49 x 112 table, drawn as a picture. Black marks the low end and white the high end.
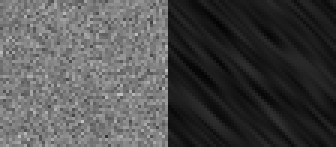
The table splits into one row of 2 panels. Panel 1,1: middling, fine-grained. Panel 1,2: very low, slanting down to the right, faint in contrast.
